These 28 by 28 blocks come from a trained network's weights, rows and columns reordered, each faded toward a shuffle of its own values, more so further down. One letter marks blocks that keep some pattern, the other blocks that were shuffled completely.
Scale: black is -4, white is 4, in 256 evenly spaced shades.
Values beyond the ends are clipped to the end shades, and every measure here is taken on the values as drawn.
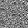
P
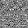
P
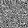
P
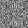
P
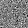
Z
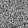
Z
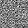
P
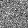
Z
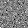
Z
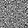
P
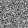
Z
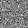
Z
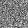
Z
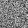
Z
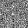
P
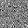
P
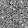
Z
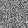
P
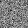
Z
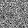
P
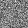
Z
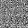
P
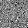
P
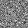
Z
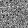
Z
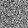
P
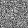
P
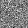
Z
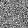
P
